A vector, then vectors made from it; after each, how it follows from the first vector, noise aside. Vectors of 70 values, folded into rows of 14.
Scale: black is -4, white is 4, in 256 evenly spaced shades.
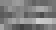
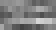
copied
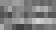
copied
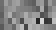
sign-scrambled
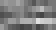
copied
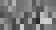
sign-scrambled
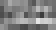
copied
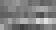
copied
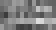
copied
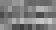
copied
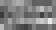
copied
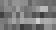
copied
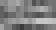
copied
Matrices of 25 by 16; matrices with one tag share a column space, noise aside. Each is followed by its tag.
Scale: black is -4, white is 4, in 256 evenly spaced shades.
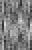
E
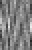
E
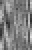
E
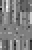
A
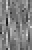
E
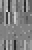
A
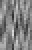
E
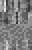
A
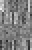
A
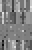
A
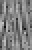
E
